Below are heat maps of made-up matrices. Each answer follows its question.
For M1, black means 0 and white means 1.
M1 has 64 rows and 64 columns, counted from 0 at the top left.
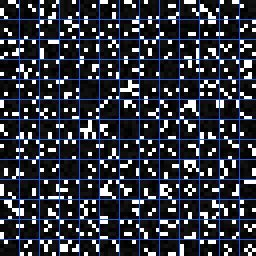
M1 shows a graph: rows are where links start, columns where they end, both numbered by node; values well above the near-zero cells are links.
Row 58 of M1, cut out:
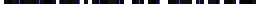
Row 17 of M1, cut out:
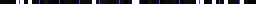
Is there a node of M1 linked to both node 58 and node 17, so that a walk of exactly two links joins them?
no
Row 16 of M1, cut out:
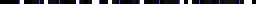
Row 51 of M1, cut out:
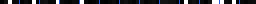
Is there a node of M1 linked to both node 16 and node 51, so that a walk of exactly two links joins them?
no
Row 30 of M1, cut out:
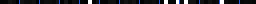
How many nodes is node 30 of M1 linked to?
5
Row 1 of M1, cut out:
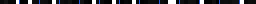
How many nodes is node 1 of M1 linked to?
10
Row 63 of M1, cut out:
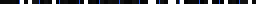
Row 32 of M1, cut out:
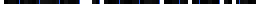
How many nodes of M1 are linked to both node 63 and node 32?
1
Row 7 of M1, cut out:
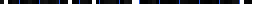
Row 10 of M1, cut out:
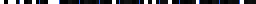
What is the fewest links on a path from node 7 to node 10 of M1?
2
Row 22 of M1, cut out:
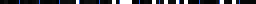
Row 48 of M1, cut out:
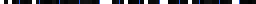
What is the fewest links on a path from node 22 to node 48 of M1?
2
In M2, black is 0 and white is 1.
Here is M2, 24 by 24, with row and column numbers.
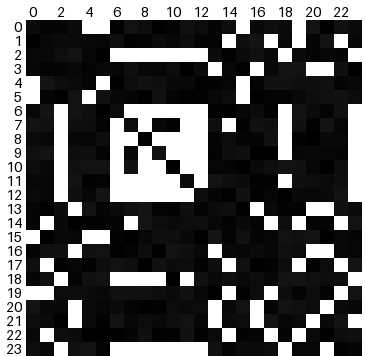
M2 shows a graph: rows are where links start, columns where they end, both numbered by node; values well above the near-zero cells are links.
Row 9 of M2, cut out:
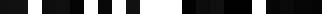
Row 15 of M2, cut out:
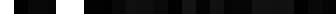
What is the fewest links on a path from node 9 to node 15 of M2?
6
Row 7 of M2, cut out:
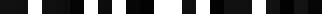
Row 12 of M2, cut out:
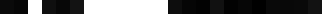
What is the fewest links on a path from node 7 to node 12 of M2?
1
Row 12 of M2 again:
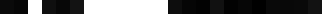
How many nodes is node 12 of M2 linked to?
8
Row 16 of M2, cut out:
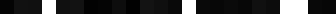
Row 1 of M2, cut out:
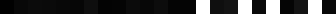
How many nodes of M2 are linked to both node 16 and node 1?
0
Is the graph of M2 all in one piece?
yes
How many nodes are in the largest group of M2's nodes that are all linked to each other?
8
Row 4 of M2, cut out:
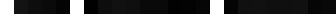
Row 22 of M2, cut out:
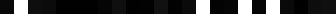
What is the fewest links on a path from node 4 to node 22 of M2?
3
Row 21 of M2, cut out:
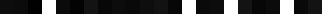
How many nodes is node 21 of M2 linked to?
5
